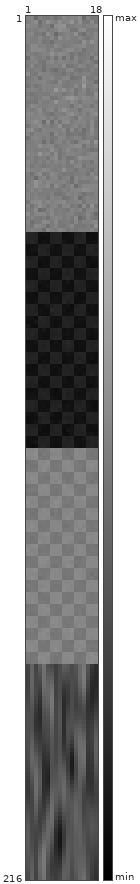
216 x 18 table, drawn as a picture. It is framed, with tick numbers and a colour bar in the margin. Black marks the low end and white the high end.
It is made of 4 by 1 panels. Panel 1,1: middling, fine-grained, faint in contrast. Panel 2,1: very low, checkered, faint in contrast. Panel 3,1: middling, checkered, faint in contrast. Panel 4,1: low, streaked downward.
